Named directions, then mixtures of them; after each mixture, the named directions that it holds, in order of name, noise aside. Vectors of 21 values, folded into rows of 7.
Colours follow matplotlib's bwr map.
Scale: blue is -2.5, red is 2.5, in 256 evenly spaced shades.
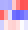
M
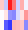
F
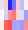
F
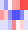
F, M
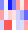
F, M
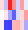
F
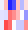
F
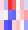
F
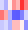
F, M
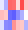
F, M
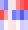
M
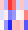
F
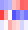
M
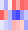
F, M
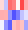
F, M
